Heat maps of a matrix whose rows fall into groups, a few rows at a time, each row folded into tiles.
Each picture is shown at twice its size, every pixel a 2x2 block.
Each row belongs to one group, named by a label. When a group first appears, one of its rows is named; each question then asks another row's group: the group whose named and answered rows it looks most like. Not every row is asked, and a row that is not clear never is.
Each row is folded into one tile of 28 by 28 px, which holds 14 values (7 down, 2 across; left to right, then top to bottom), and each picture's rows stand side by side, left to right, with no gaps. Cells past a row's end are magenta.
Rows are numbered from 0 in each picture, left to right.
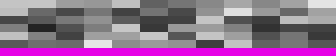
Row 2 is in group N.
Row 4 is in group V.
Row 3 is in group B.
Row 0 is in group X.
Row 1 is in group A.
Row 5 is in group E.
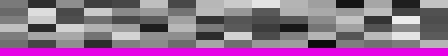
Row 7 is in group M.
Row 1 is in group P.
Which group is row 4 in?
X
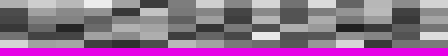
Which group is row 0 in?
E
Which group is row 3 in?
E
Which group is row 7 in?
B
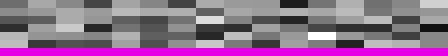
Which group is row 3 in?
E
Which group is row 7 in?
E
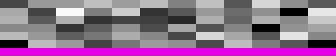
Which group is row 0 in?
M
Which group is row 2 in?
X
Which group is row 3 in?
B
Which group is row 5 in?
P
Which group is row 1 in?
V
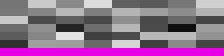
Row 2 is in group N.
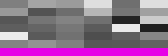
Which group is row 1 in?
E
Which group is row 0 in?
X
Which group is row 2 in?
B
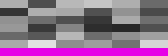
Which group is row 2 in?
A
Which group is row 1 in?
X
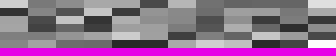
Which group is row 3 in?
A
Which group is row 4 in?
N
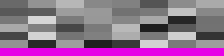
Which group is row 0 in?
B
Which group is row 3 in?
X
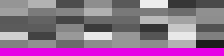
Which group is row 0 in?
X
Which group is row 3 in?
P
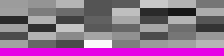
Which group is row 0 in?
B
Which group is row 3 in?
A
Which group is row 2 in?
M
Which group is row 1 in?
A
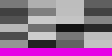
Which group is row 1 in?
A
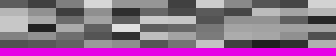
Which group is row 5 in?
M
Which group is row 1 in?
E
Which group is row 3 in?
M
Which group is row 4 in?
P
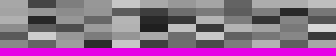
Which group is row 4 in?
M
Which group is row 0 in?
N
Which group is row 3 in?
B
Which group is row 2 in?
N
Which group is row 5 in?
M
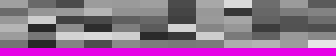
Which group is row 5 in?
A
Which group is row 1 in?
N
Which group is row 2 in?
X
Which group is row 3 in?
B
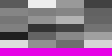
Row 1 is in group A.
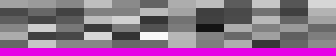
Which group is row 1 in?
B
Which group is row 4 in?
B
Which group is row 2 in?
N
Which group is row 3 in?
X
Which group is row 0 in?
M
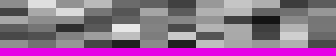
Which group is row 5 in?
P
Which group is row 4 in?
X
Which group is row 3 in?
M
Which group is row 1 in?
V
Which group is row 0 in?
E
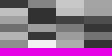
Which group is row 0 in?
M
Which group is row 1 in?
V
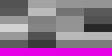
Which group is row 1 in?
N
